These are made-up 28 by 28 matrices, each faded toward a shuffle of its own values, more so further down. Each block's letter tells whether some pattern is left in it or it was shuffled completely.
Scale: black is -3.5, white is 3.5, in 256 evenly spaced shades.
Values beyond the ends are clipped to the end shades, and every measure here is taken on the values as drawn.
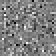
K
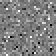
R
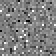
R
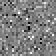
R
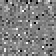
K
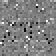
K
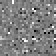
K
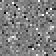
R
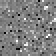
R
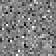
R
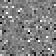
R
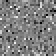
K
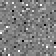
R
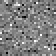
R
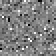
R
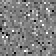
R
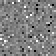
R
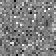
K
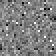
R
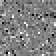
R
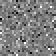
R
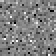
R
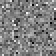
R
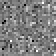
K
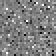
R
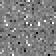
R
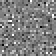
R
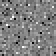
R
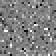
R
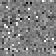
K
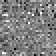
K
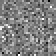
K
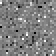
R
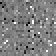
K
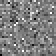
K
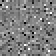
K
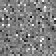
R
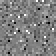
R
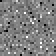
R
